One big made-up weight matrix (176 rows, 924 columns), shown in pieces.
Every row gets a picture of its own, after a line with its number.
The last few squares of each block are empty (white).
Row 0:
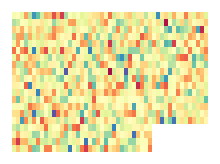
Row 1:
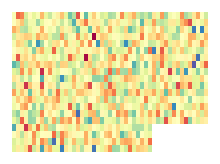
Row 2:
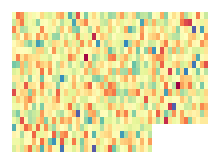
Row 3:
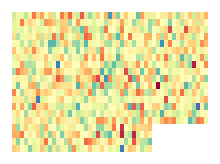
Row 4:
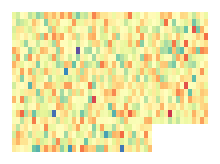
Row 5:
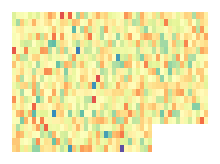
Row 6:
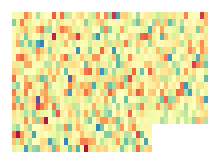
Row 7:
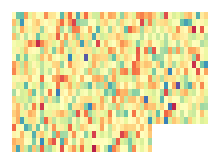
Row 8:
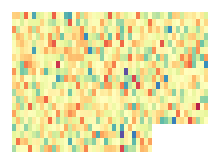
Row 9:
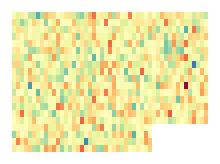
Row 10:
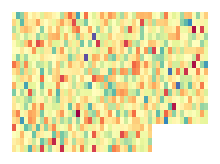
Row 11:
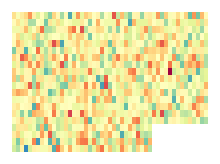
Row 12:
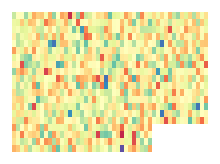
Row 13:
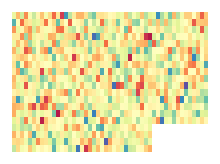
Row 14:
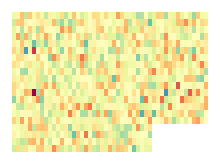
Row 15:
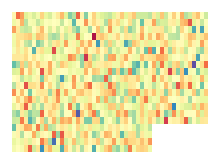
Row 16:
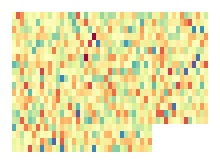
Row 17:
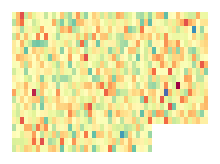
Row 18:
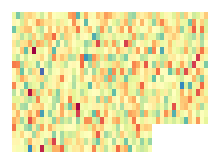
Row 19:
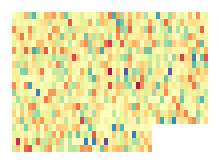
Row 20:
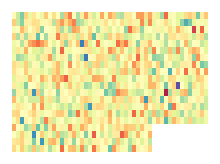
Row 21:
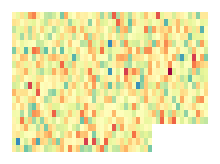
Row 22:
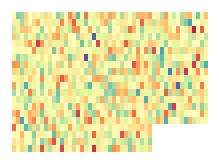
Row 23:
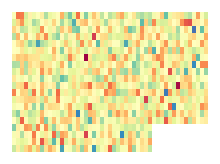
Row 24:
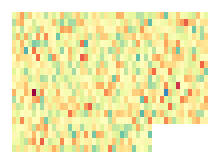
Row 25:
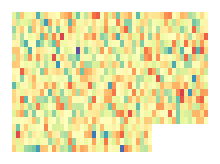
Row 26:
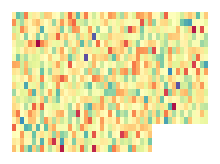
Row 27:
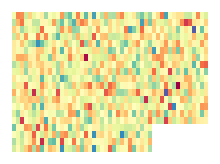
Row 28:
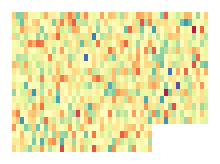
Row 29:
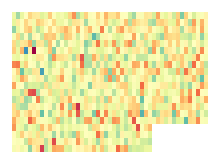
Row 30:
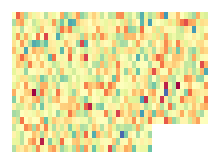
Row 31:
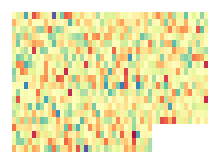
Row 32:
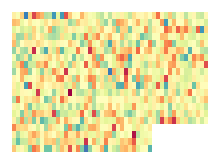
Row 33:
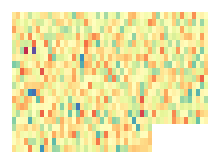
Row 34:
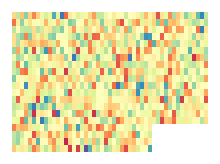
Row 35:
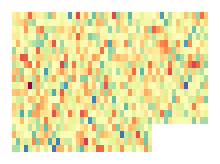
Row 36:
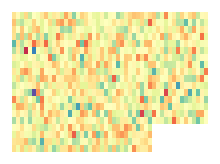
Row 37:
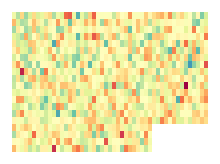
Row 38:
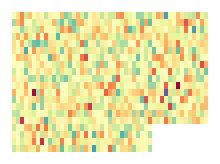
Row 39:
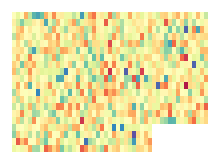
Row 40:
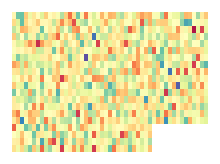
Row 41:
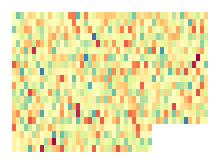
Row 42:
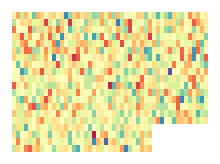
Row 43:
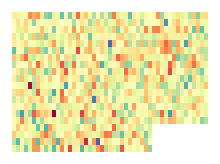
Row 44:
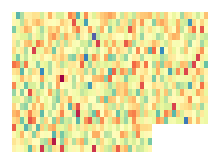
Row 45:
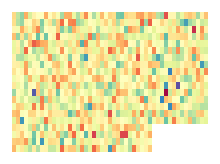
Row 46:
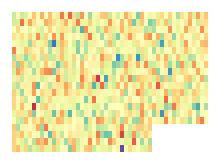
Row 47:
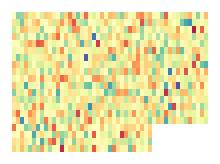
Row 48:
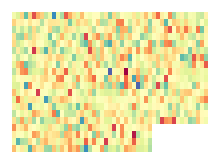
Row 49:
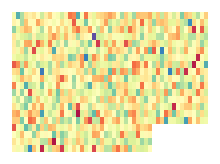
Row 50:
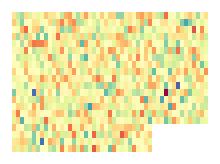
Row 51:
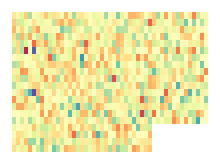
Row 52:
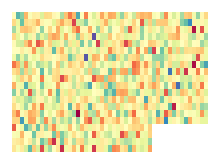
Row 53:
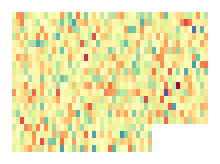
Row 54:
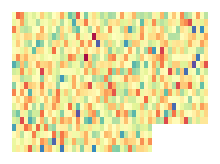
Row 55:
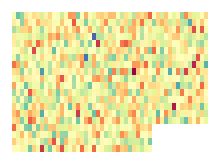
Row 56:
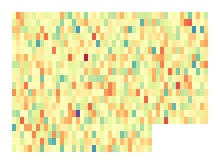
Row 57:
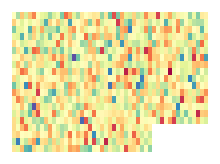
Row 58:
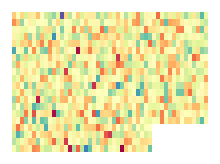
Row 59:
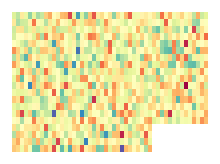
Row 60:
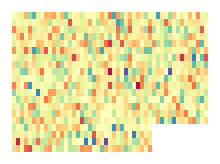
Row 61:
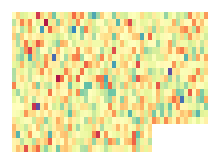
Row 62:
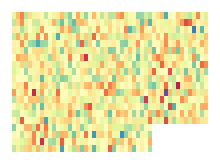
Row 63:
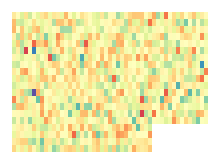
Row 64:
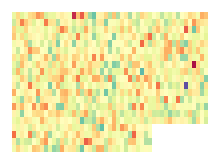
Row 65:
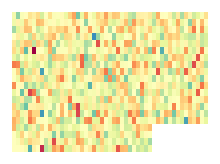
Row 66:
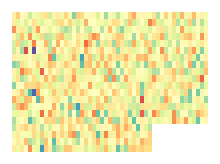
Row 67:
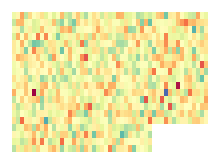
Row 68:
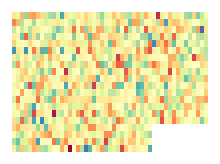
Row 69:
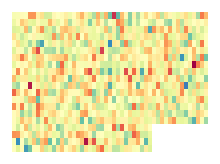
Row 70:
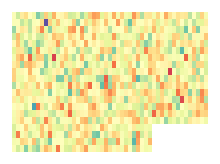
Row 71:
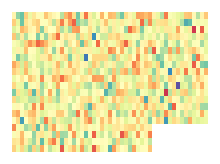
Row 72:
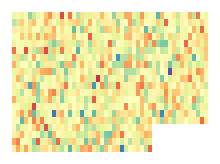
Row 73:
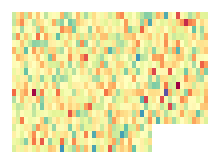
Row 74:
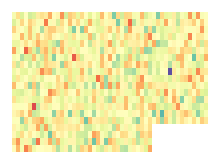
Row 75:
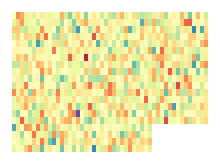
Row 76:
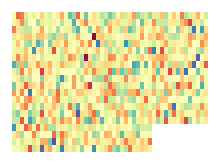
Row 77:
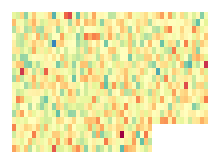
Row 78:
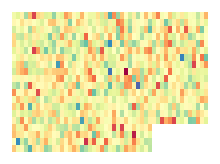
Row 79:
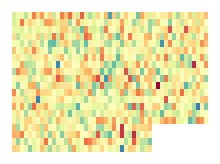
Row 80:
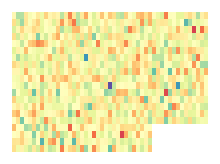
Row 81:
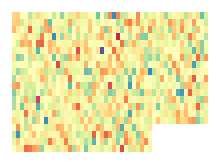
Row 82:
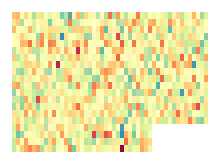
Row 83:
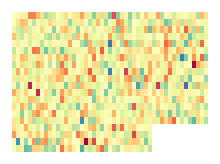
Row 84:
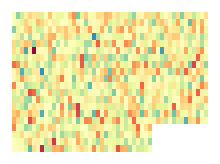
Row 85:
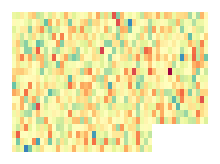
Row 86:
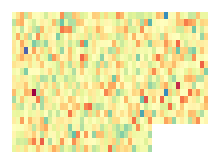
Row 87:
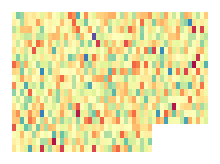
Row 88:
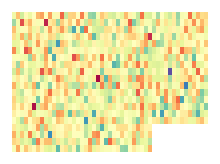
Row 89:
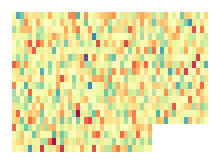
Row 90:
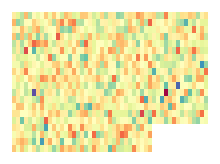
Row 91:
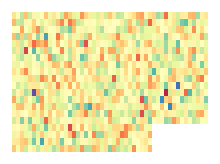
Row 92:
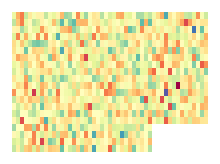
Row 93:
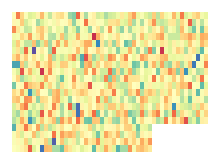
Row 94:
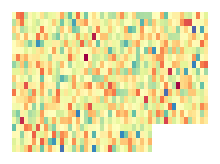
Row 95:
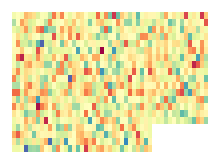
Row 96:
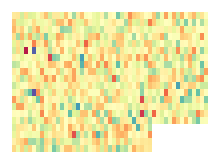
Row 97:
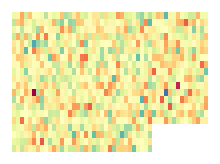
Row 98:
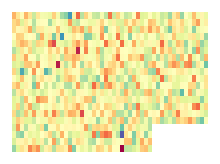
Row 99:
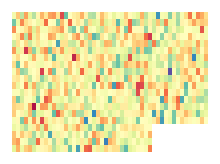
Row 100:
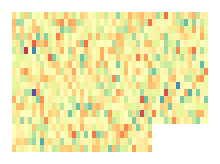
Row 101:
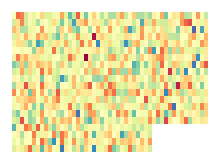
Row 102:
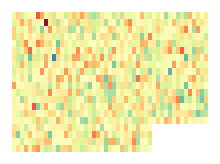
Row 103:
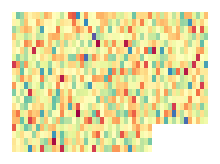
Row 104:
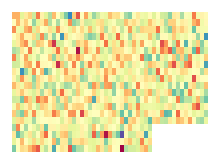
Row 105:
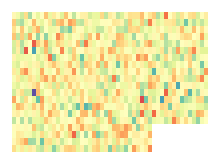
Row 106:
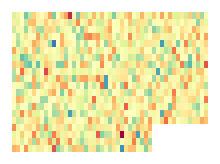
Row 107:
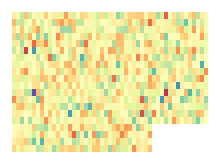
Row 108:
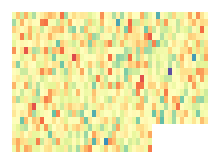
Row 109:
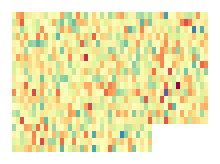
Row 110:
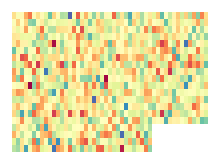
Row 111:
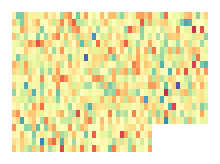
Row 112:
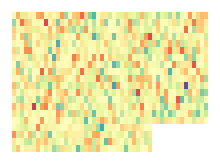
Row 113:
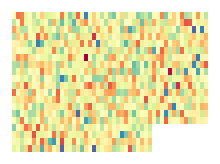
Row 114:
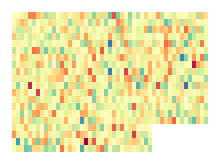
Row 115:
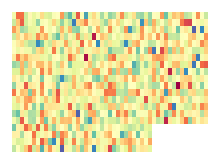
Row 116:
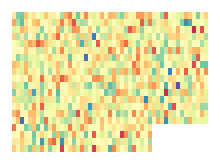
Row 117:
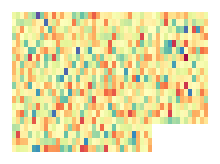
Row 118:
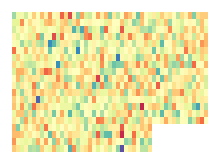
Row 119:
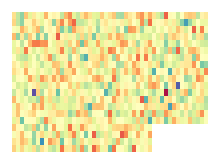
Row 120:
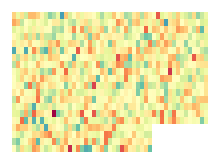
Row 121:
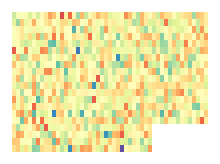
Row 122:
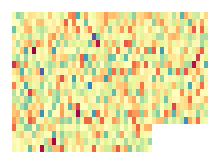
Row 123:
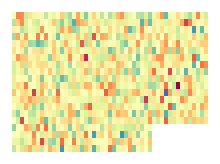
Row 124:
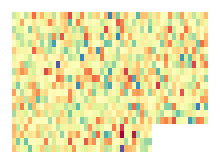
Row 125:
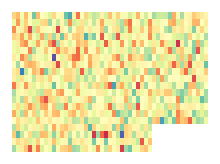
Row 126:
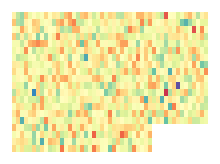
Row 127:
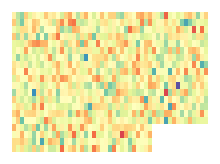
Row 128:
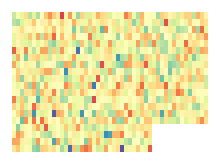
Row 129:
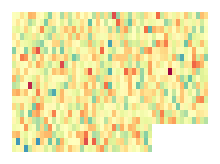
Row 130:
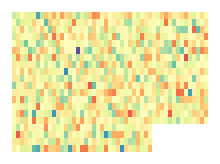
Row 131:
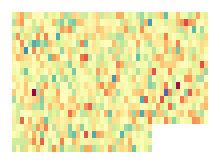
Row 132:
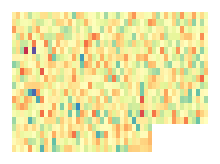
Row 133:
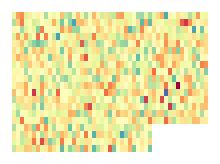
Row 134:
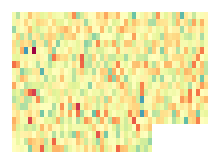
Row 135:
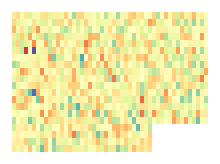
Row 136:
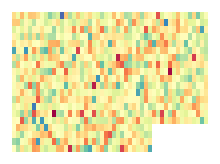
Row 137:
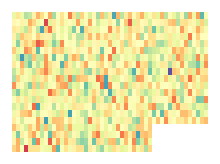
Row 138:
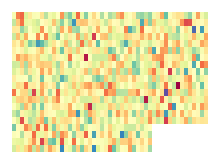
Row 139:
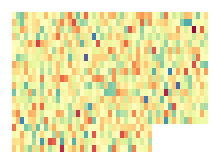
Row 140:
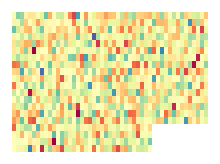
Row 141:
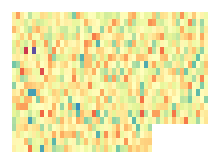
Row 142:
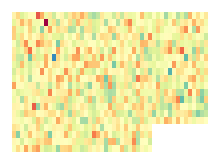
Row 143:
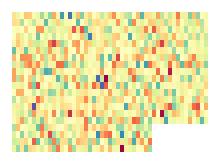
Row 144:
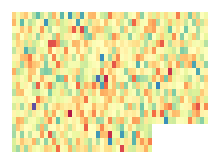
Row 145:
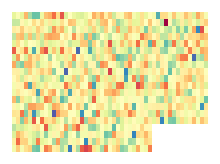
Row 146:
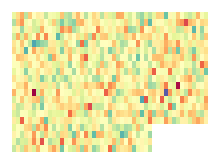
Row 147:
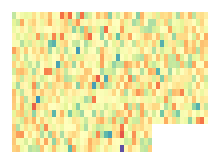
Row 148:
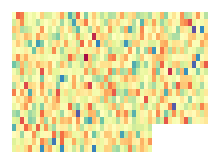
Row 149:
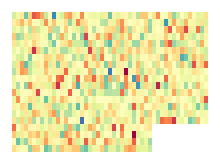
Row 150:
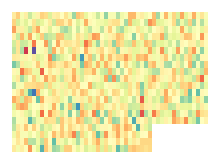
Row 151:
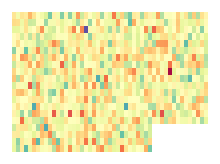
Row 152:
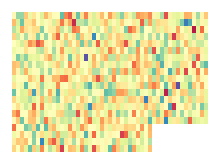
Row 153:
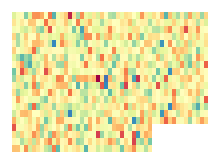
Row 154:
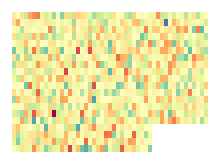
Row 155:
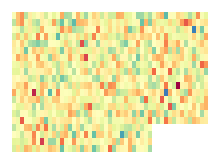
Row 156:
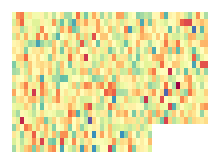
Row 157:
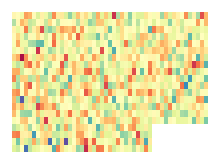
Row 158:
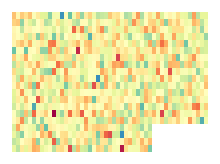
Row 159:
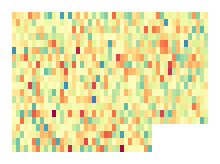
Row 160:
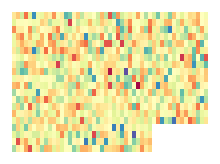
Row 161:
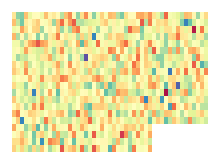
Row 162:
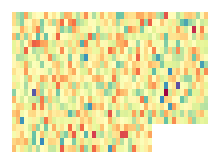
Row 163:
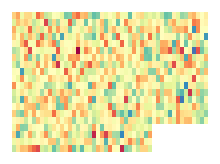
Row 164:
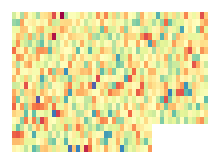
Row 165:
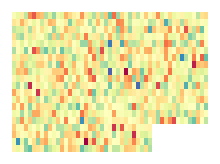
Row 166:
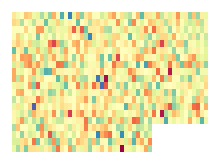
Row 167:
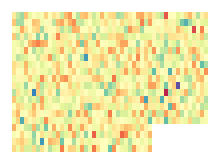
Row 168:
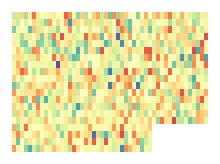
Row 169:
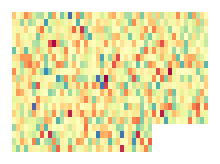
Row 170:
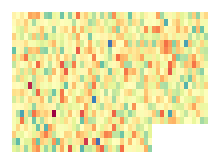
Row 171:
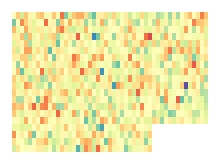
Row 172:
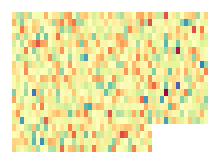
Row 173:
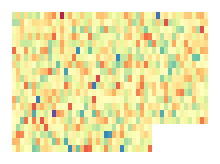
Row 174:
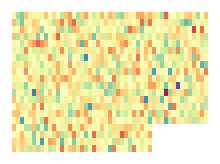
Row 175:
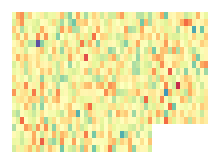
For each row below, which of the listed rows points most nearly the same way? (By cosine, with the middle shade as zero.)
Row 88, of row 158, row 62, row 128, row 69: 128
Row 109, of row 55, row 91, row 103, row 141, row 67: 67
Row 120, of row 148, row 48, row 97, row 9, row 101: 48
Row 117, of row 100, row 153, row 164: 164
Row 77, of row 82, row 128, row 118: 118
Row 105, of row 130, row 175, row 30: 130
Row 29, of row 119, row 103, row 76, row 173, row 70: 103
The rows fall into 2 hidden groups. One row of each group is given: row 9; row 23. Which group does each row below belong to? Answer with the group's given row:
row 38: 23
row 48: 9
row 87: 23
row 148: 23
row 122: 23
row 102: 9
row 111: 23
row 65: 23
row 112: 9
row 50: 23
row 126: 23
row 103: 23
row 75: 23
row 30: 23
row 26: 23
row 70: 9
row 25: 9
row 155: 23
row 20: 23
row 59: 9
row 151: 9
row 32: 9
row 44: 23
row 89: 23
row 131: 23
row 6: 9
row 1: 23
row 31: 9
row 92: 23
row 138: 23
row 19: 9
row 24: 23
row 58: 9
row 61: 9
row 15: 23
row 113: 23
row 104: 9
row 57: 9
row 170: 9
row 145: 9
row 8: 9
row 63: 23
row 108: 9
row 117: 9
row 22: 23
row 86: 23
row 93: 23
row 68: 9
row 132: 23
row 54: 23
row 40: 23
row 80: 23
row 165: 9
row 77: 9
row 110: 9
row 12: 9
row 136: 9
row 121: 9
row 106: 9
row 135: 23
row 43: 9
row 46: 9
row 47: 23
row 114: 9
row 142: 9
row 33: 23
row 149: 9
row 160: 9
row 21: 9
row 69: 9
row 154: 9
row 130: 9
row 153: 9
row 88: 9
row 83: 9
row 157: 9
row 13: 9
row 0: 9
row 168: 9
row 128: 9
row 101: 23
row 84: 23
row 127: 23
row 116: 23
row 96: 23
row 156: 23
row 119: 23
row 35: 9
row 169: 9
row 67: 23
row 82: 9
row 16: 23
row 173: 9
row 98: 9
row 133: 23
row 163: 9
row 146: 23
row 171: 9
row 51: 23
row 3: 9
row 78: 9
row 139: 23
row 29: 23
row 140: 23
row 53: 23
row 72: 9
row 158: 9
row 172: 23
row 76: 23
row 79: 9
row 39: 9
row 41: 23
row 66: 23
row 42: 9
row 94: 23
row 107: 23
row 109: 23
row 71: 23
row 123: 23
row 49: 23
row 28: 23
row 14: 23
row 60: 9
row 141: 23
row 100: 23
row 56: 23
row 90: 23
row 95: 9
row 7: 23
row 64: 9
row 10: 23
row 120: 9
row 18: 23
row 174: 23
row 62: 23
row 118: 9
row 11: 9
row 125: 9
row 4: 9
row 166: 9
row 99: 9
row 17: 23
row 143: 9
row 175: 23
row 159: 9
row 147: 9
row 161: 23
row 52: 23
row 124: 9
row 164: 9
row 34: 9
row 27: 23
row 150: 23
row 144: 9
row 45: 23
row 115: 23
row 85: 9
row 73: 23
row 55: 23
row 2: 23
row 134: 23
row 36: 23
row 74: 9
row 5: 9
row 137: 9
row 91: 23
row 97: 23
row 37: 9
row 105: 23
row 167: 23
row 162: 23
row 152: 23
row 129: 9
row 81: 9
